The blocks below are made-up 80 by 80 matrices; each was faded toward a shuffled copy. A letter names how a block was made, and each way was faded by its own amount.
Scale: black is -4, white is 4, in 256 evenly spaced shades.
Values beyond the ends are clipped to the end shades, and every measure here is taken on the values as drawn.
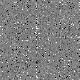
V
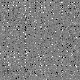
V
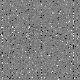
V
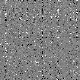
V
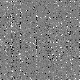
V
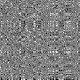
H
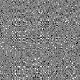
H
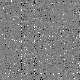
V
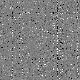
V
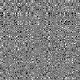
H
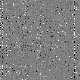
V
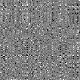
H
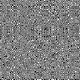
H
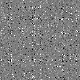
V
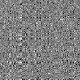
H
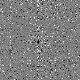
V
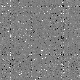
V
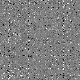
V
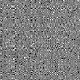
H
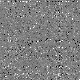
V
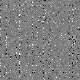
V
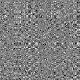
H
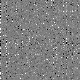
V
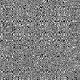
H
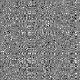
H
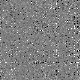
V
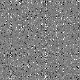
V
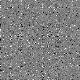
V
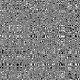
H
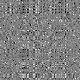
H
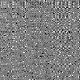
H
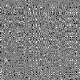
H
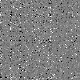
V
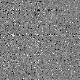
V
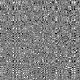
H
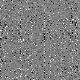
V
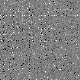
V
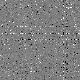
V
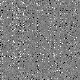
V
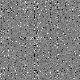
V
